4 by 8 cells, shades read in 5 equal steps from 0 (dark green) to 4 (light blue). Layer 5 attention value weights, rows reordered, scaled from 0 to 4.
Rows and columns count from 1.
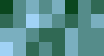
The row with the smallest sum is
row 1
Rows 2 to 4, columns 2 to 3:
2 4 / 3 2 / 3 1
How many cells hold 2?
12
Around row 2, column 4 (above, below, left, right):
2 1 4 2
